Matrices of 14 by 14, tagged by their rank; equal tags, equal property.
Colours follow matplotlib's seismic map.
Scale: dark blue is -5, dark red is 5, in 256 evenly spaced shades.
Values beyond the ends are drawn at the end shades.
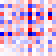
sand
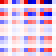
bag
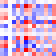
sand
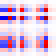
bag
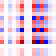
bag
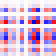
bag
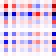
bag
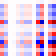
bag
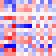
sand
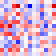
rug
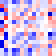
rug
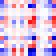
sand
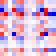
sand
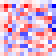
rug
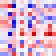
rug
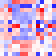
rug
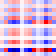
bag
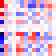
sand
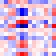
sand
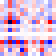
sand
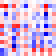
rug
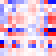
sand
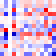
rug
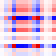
bag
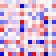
rug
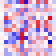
rug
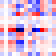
sand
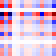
bag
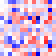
rug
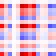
bag
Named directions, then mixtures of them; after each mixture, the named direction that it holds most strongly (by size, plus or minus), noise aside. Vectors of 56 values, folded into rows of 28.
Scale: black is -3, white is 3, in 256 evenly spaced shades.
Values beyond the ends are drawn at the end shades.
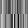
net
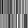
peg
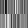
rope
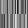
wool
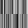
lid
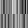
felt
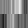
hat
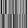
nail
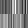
felt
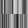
lid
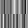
felt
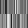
rope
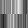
hat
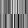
net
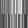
hat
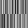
wool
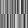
wool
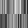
hat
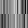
felt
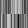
hat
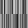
lid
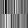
rope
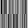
nail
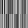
lid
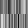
net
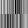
rope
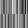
felt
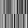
net
